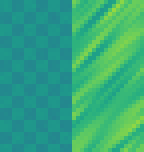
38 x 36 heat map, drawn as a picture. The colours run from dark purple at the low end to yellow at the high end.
The table splits into one row of 2 panels. Panel 1,1: middling, checkered, faint in contrast. Panel 1,2: high, slanting up to the right.
